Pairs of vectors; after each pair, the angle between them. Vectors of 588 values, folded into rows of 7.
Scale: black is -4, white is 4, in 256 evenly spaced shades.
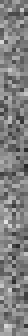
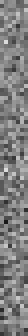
partly opposed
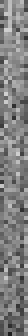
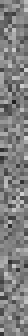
orthogonal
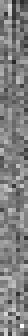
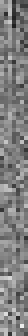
nearly parallel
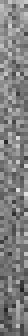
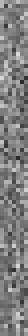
partly aligned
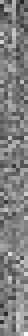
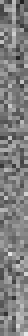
nearly parallel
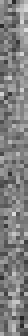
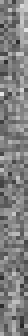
nearly parallel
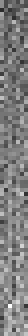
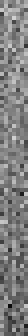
nearly opposite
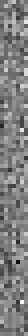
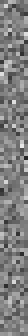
partly aligned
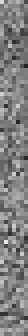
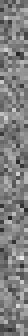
orthogonal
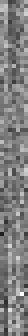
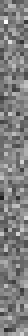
orthogonal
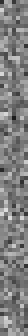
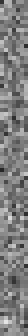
nearly parallel
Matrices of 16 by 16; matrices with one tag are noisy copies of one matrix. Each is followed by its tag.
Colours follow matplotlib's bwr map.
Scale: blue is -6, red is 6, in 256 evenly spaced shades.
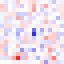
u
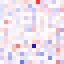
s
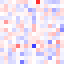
s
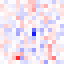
u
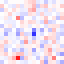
u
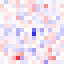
u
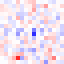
u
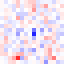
u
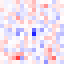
u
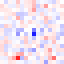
u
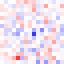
u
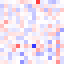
s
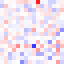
s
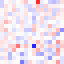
s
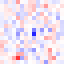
u
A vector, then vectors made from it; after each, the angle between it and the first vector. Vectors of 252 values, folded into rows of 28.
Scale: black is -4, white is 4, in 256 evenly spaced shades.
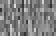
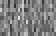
nearly opposite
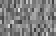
partly opposed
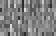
nearly parallel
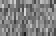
partly aligned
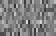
partly opposed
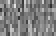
nearly parallel
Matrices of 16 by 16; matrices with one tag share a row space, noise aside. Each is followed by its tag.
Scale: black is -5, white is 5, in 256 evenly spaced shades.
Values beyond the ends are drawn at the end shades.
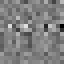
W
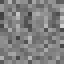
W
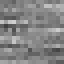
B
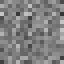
W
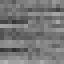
B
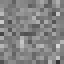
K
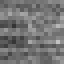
B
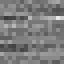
B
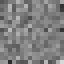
W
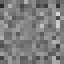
K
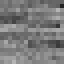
B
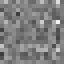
K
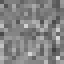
K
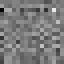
K
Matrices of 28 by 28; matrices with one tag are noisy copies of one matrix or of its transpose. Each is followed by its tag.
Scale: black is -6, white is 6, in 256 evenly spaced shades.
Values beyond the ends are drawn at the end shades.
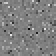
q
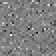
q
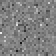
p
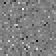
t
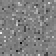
p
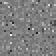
q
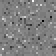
p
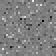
p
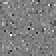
q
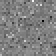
p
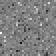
p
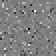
q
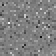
t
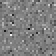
q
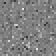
t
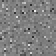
q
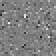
t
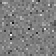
q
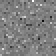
p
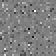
q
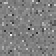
q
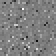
t
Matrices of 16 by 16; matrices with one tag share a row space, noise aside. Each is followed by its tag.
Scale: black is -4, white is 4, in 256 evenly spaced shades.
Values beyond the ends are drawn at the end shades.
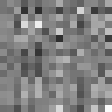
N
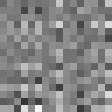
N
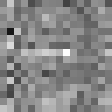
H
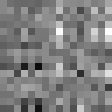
N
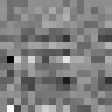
H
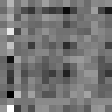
H
